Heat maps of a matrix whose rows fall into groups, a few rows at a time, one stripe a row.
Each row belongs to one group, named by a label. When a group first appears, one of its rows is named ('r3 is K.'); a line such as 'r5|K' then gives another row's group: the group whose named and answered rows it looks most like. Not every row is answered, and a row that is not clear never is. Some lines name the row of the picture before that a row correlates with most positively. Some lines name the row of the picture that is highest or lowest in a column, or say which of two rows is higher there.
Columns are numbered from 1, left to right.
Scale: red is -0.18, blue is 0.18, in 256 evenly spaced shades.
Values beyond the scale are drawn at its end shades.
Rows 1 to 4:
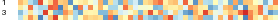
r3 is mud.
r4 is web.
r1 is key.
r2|web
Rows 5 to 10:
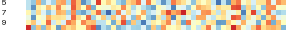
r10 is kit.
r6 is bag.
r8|bag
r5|web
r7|mud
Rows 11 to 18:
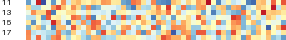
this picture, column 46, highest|11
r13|key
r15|mud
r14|bag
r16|web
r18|mud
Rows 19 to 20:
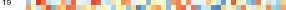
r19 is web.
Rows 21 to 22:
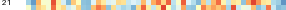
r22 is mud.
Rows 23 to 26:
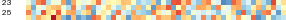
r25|key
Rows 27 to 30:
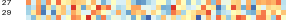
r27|kit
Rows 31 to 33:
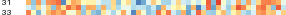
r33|bag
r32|kit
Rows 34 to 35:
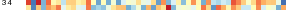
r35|bag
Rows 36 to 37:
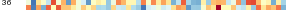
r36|mud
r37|kit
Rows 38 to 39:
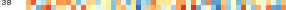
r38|key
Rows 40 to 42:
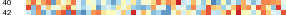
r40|key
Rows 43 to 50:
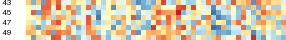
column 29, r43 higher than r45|Yes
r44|key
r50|mud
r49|key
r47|bag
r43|kit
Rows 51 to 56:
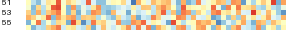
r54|key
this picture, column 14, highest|56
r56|bag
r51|bag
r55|web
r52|mud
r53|mud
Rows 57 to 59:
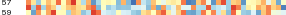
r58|kit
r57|bag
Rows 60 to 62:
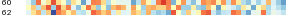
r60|mud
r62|web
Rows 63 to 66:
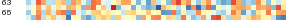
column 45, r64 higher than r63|No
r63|web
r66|mud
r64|kit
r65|web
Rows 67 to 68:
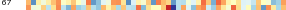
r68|bag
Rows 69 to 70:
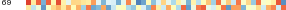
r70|bag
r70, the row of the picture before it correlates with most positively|68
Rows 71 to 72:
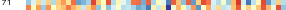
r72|kit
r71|web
